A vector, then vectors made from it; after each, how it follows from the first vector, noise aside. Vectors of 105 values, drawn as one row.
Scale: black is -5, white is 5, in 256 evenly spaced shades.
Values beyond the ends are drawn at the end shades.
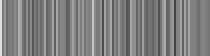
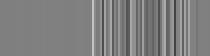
partly zeroed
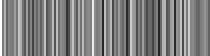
scaled up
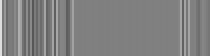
partly zeroed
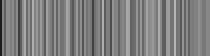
negated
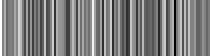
scaled up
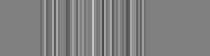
partly zeroed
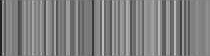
negated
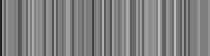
negated
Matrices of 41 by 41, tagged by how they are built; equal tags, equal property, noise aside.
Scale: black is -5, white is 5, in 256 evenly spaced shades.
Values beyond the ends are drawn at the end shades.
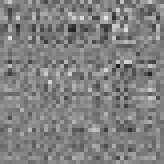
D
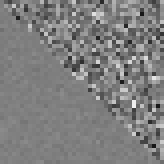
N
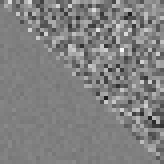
N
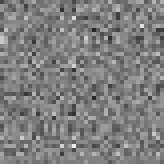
D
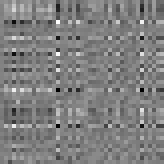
D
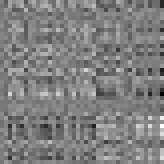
D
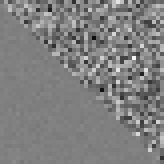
N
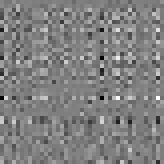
D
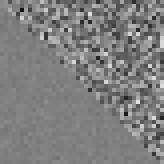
N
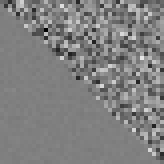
N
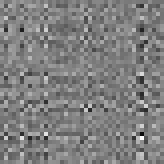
D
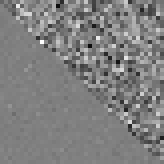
N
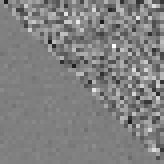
N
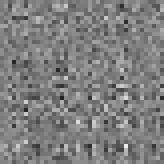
D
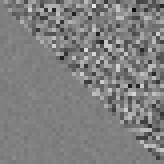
N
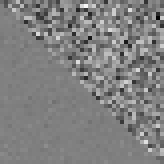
N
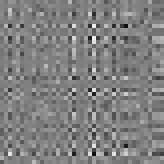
D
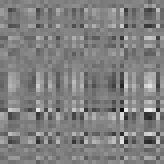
D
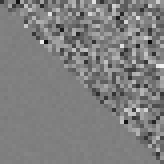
N
